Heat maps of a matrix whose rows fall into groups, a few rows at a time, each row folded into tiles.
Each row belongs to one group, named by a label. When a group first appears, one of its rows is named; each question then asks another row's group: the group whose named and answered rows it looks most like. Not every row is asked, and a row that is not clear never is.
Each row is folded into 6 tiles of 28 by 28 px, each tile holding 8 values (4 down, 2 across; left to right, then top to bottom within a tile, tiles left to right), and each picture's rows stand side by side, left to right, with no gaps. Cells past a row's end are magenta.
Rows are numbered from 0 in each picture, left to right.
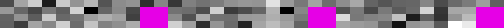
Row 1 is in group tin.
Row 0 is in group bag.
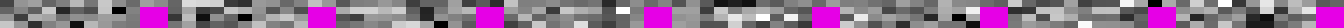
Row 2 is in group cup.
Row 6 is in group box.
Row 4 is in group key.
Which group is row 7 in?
cup
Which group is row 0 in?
tin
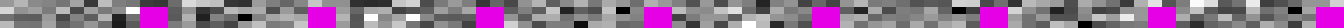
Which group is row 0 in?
cup
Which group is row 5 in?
box
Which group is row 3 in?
tin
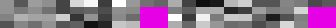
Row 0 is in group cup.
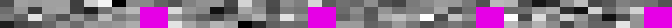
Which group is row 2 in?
key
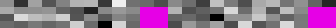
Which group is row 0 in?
cup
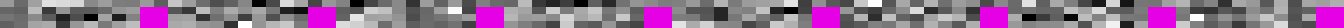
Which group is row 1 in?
box
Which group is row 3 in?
key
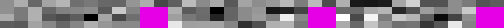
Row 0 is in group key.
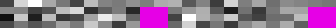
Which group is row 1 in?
cup
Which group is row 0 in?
bag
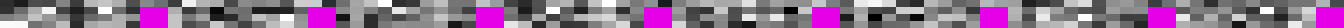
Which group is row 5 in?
bag
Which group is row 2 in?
bag
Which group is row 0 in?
tin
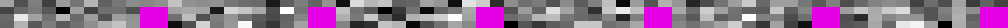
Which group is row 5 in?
cup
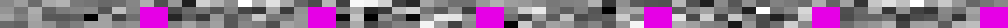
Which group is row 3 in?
cup
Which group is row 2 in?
bag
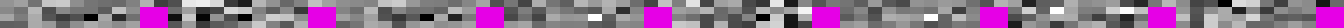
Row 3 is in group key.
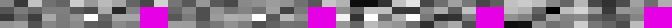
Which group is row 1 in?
key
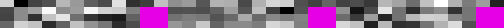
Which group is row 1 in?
box
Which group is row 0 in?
box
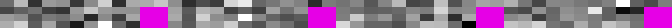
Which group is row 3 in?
box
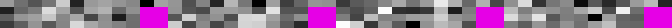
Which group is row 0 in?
box
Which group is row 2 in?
tin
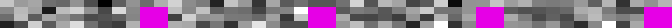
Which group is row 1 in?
cup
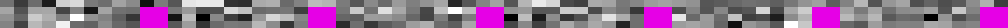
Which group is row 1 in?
bag
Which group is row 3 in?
bag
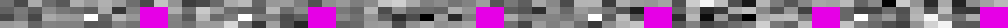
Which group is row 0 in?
key
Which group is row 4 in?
bag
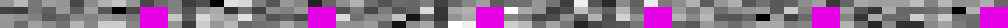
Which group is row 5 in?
tin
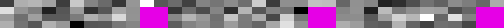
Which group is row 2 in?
key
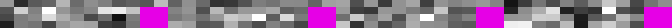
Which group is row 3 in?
tin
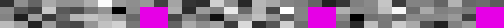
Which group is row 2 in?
cup
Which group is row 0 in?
tin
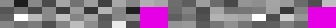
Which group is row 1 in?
key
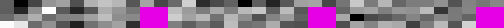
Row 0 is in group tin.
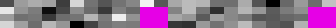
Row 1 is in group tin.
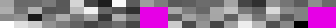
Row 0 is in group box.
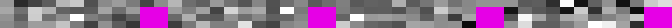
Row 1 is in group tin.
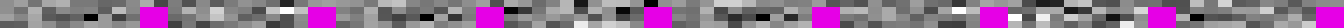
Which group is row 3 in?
box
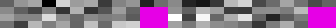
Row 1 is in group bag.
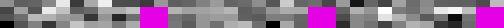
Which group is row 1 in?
cup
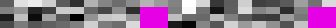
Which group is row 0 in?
bag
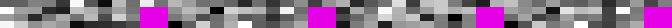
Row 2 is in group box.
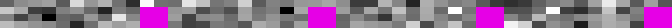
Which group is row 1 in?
tin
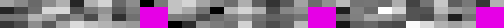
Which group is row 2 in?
box
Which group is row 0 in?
box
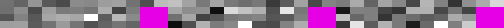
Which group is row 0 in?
key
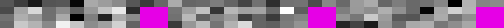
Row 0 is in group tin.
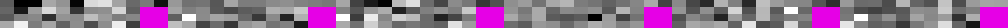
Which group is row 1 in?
cup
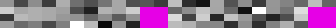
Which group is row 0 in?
cup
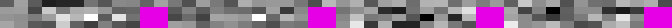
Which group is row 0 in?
key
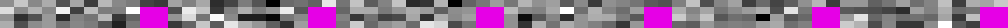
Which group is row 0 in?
cup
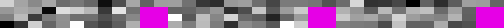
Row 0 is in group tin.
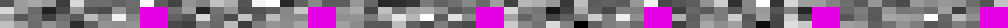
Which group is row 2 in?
key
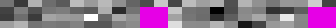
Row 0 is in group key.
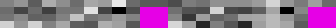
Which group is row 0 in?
box
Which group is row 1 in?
tin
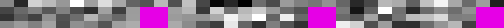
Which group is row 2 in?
tin
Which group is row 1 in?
key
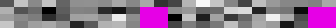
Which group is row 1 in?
bag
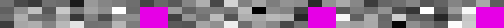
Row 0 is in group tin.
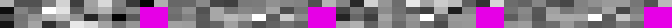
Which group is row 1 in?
key
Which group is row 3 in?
key
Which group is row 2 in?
key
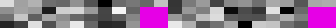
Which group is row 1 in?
tin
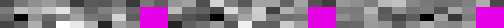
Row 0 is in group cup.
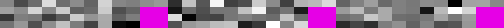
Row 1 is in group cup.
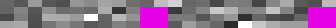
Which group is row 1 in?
box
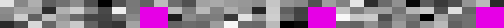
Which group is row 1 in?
bag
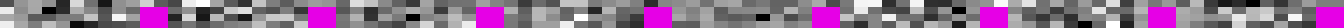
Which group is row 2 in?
bag
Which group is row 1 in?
bag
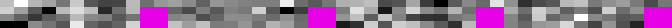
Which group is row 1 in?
box
